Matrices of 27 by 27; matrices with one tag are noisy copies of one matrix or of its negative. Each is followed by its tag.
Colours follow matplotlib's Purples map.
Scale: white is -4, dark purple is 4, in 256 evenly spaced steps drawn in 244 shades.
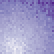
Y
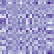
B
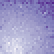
Y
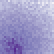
Y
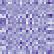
B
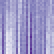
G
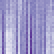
G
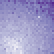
Y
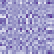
B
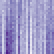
G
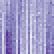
G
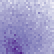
Y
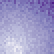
Y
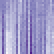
G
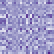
B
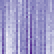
G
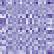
B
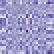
B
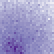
Y
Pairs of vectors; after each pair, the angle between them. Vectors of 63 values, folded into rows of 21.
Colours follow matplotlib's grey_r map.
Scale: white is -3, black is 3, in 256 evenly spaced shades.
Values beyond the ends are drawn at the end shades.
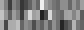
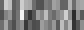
partly opposed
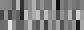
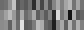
partly opposed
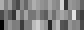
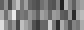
nearly opposite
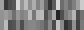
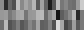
nearly parallel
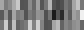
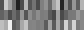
orthogonal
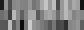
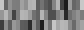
partly opposed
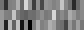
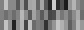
partly opposed
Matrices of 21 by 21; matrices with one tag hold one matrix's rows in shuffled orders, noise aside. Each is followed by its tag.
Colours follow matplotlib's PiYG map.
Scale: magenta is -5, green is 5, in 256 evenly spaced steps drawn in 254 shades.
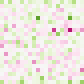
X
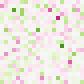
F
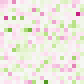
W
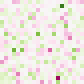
F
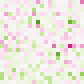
X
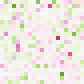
F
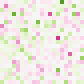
F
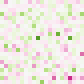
X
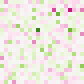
X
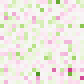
X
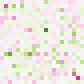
W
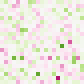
F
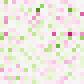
X
